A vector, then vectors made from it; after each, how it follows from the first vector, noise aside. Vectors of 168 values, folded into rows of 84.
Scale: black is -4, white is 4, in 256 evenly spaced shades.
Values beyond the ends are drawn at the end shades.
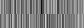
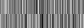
reversed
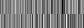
wrapped around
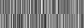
sign-scrambled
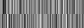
wrapped around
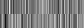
wrapped around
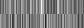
negated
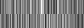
negated
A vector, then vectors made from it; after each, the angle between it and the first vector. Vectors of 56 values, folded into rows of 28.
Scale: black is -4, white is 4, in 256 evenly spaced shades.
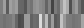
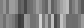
nearly parallel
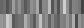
partly aligned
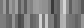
nearly parallel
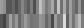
orthogonal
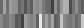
nearly parallel
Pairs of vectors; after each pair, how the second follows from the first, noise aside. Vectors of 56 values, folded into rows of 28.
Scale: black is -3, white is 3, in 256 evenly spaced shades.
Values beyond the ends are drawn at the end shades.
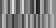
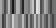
negated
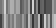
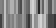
sign-scrambled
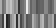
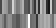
reversed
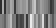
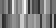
reversed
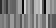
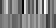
sign-scrambled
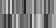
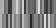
reversed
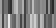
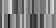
negated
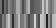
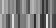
negated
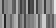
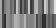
sign-scrambled
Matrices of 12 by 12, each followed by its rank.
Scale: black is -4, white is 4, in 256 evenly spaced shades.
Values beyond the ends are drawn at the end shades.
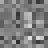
two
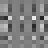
one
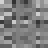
two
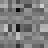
two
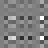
one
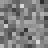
full rank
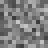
full rank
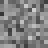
full rank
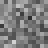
full rank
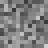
full rank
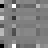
one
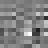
two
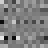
two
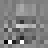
two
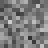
full rank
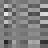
one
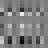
one
